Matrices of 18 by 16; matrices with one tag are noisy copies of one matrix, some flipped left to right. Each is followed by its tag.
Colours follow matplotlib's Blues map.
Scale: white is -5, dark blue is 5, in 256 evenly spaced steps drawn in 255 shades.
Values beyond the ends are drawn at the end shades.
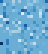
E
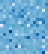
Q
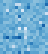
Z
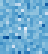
Z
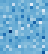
Q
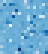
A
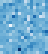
A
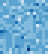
A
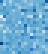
E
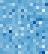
Q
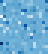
E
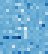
Z
